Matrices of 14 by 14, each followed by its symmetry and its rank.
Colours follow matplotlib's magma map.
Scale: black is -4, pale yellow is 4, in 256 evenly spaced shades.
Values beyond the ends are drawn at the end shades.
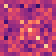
symmetric, rank three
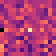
neither, rank three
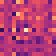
neither, rank three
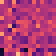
neither, rank three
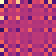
symmetric, rank one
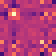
symmetric, rank three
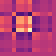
symmetric, rank one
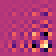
symmetric, rank one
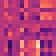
neither, rank two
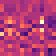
neither, rank three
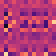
neither, rank two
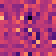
neither, rank three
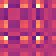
symmetric, rank one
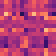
neither, rank two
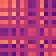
symmetric, rank one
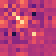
symmetric, rank three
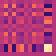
symmetric, rank one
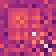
symmetric, rank three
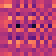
neither, rank two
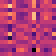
neither, rank two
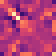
symmetric, rank three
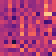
neither, rank three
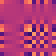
symmetric, rank one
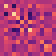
symmetric, rank three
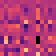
neither, rank two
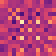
symmetric, rank three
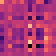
neither, rank two
